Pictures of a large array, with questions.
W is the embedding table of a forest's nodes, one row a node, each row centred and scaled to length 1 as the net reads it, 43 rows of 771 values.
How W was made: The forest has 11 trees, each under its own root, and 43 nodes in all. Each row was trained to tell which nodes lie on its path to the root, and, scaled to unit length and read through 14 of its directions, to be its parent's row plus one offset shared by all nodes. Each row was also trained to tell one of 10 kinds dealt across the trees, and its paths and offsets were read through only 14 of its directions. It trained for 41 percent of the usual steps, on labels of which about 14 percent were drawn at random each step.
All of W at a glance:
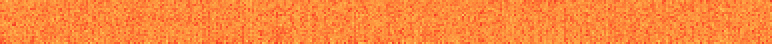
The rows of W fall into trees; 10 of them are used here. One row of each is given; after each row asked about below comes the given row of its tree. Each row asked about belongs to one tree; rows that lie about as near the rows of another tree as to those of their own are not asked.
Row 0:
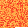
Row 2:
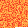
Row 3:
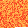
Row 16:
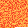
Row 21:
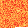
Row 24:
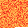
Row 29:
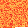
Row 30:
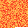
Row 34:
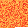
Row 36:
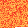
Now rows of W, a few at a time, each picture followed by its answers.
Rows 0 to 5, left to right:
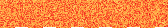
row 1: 3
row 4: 34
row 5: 30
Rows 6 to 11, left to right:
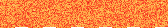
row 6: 3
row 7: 16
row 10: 2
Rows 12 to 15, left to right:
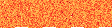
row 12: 0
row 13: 34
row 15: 30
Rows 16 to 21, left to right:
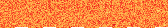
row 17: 0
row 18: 24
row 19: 24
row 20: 0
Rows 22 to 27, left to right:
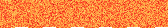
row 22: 29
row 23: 34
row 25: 34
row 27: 21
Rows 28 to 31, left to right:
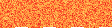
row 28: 24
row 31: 0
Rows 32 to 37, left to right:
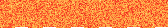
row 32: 29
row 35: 3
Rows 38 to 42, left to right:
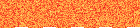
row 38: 2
